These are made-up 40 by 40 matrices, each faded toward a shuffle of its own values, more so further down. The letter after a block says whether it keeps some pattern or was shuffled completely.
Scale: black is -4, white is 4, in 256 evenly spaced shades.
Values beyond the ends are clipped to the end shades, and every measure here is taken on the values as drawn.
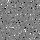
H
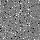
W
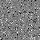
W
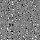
W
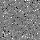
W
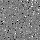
H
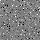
H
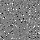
W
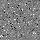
H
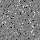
H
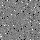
H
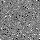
H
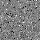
H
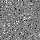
H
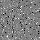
W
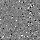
W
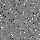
H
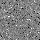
H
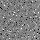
H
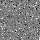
H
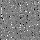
W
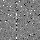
W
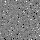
H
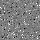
H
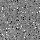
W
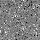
H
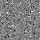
W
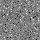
H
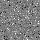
H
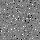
H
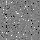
W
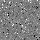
H
